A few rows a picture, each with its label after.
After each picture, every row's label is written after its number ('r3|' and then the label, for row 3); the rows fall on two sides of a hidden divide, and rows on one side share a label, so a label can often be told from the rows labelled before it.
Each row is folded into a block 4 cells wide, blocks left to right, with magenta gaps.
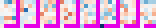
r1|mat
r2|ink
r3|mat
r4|mat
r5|mat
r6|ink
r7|mat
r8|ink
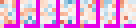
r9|mat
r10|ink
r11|ink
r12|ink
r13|mat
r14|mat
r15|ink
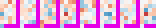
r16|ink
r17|ink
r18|mat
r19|ink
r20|mat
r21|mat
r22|mat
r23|ink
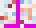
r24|mat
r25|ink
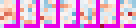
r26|ink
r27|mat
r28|mat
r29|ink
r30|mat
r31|mat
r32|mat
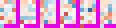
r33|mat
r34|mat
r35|mat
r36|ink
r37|mat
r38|ink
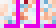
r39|ink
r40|mat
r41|ink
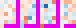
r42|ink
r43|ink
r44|mat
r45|mat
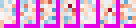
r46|mat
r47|ink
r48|ink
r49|mat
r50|ink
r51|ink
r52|mat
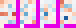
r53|ink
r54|mat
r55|mat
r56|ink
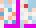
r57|ink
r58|ink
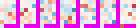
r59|ink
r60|mat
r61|ink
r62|mat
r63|ink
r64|ink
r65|mat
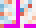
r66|mat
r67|mat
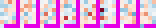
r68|mat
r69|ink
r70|ink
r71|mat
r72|mat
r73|ink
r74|mat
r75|ink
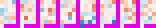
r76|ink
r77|ink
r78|mat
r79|ink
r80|ink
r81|ink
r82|mat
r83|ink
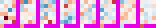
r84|mat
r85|mat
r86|mat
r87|ink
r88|mat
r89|mat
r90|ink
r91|mat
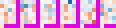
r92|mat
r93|mat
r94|mat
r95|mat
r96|mat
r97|ink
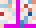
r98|mat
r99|ink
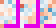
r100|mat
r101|mat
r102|mat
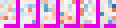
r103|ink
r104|ink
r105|mat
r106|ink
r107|mat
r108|ink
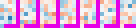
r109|ink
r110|mat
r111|mat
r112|ink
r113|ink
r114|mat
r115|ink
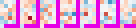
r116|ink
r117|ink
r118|mat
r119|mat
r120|ink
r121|ink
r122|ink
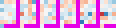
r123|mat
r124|mat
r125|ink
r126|ink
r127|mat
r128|mat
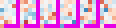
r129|mat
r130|mat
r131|mat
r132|ink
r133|ink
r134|ink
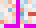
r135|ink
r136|ink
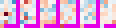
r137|ink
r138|mat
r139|mat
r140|mat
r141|mat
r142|mat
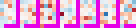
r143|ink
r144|ink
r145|mat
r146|mat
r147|ink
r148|mat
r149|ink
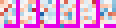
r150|mat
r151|ink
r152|mat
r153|ink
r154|mat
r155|ink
